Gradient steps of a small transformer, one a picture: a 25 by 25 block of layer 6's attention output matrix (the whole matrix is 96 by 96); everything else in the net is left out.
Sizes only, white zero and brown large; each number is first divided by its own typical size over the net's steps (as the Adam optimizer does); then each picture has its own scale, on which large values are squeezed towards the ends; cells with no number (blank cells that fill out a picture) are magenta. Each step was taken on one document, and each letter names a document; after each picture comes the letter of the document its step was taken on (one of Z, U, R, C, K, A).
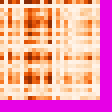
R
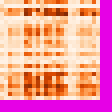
R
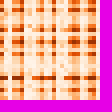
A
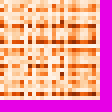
A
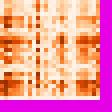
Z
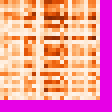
R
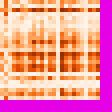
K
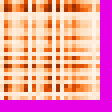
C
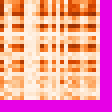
A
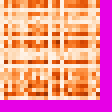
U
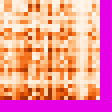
K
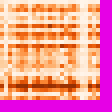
K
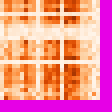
C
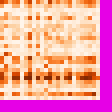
R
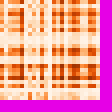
A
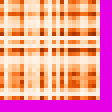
A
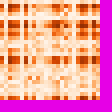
Z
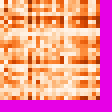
Z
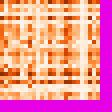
K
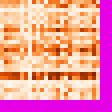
R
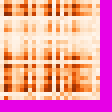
C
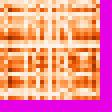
Z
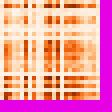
C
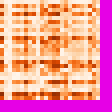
K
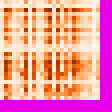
C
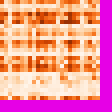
K
